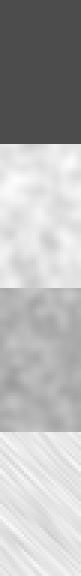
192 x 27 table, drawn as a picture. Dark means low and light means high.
The table splits into 4 rows of 1 panel. Panel 1,1: low, flat. Panel 2,1: very high, blotchy, faint in contrast. Panel 3,1: high, blotchy, faint in contrast. Panel 4,1: very high, slanting down to the right, faint in contrast.
